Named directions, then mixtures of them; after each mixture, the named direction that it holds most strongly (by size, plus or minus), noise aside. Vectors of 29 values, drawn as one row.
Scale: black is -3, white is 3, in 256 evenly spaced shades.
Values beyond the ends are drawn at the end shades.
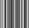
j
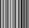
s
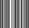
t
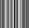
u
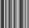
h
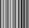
s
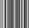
j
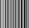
s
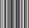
j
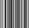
j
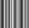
h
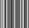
j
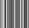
j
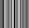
u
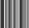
h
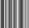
h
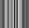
u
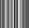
u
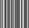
j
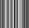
u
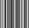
j
